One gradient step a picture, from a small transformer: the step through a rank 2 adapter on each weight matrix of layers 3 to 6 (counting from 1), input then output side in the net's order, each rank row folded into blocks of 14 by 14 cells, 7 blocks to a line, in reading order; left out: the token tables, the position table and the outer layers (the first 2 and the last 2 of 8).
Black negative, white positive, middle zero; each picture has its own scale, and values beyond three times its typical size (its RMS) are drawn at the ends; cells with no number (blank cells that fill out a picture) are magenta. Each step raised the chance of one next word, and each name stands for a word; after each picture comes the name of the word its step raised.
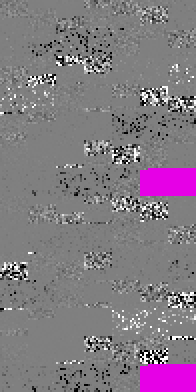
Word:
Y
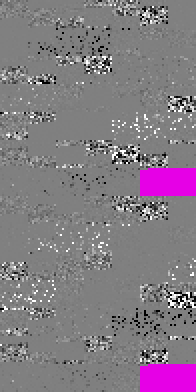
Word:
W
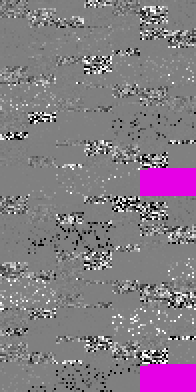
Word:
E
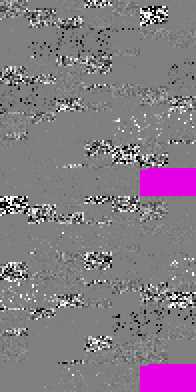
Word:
W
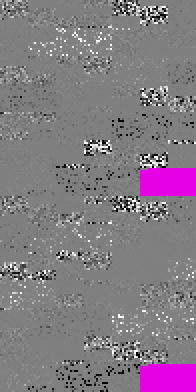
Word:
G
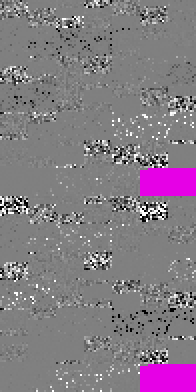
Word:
W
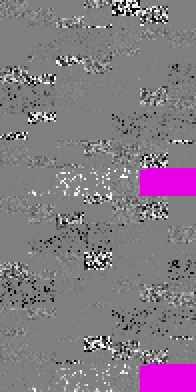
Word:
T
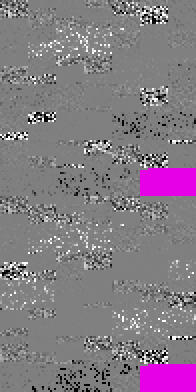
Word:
G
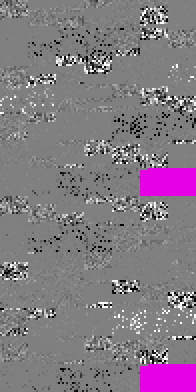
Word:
Y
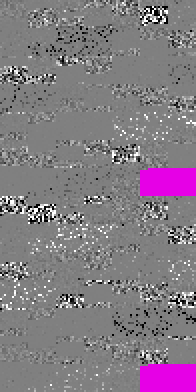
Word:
W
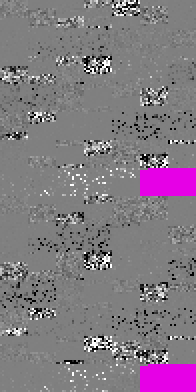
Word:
T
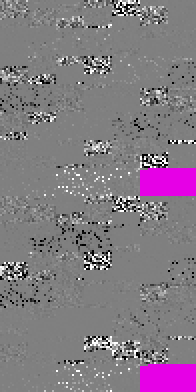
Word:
T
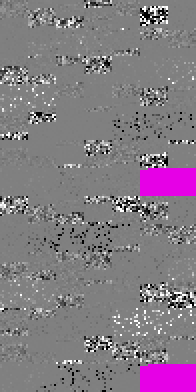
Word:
E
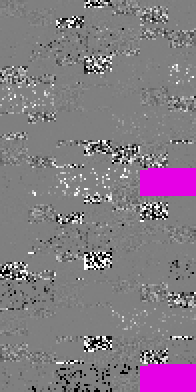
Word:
E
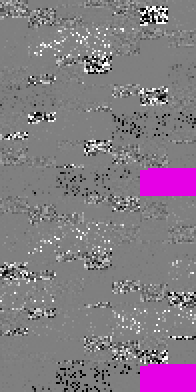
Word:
G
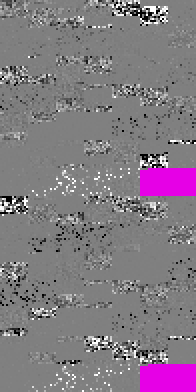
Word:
T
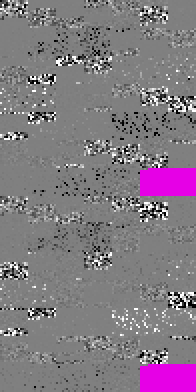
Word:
Y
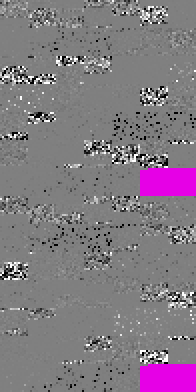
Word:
Y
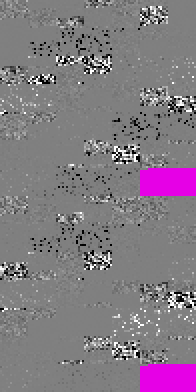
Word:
Y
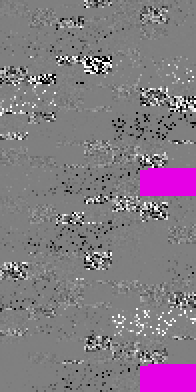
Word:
Y
